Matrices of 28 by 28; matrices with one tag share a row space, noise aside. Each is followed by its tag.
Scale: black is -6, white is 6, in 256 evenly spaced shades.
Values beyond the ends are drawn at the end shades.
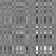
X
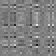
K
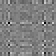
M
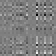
X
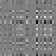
X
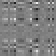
K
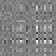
X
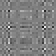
M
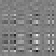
K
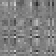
K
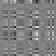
K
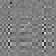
M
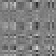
K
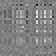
X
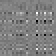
X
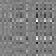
X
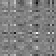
K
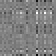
X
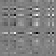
K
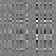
X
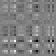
K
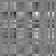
K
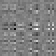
K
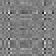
M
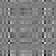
M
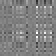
X
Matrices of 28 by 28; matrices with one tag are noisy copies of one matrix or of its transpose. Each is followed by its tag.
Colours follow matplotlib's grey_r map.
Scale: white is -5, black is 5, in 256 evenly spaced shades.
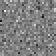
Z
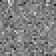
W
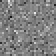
W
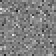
W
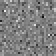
Z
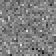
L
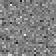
Z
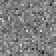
L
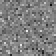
L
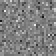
Z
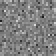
Z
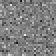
Z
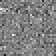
W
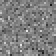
L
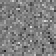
L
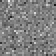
W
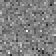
L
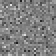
Z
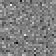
Z
